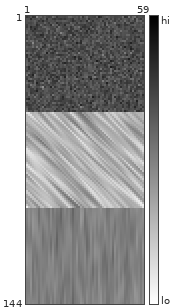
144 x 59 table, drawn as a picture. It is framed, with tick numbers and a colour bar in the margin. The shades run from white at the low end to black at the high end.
It is made of 3 by 1 panels. Panel 1,1: high, fine-grained. Panel 2,1: low, slanting down to the right. Panel 3,1: middling, streaked downward, faint in contrast.
